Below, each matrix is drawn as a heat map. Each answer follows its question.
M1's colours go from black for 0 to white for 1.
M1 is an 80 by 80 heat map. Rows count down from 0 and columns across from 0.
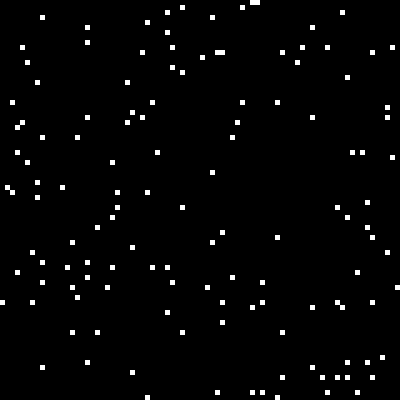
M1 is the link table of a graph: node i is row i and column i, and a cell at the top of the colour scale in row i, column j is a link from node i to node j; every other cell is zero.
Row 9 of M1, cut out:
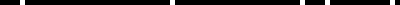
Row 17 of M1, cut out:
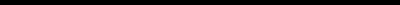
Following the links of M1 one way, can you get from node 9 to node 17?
yes
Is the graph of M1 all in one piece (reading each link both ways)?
no
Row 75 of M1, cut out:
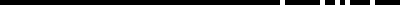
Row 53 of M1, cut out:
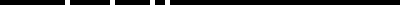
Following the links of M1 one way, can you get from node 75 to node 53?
no
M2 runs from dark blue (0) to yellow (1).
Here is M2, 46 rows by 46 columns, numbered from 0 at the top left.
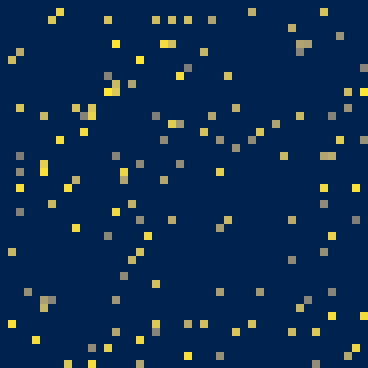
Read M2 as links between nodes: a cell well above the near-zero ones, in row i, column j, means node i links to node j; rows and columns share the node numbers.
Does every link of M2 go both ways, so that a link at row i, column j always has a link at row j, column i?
yes
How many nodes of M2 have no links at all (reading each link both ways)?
5
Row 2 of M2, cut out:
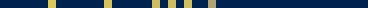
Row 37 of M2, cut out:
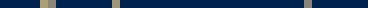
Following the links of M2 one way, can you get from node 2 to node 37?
yes
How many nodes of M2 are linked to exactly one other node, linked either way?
5
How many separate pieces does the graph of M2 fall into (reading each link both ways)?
6
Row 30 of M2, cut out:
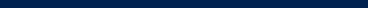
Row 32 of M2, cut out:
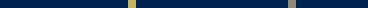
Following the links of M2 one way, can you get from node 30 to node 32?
no
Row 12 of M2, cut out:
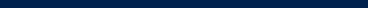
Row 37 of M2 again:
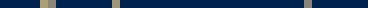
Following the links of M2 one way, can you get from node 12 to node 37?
no
